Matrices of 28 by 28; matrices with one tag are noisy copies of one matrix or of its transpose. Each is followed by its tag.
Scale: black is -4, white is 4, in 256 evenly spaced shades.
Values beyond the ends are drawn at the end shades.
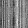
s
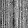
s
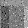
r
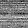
s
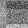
r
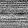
s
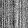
s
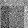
r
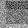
r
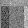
r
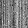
s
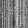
s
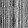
s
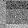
r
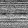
s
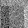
r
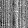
s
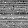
s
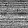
s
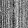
s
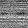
s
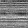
s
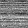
s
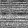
s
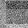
r
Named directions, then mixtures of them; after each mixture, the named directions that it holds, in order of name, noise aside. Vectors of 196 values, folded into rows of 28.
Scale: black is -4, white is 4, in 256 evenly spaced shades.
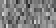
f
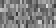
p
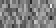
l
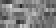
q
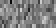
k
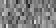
f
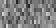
f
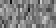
k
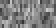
k, q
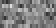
l, q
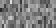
k, p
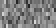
f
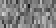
f, k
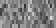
k, l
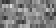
l, q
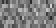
l, q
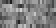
k, q
